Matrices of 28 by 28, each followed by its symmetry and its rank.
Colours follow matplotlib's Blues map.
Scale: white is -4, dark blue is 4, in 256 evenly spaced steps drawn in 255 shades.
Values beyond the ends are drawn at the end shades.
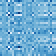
neither, rank three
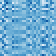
neither, rank two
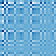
symmetric, rank one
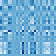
neither, rank two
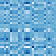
neither, rank two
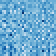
neither, rank five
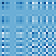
symmetric, rank one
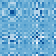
symmetric, rank two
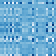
neither, rank two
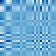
symmetric, rank one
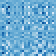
neither, rank three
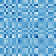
symmetric, rank two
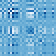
symmetric, rank two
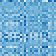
neither, rank three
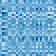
neither, rank three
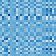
neither, rank two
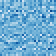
neither, rank five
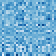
neither, rank three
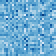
neither, rank five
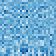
neither, rank five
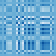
symmetric, rank one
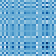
symmetric, rank one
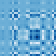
symmetric, rank two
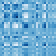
symmetric, rank two
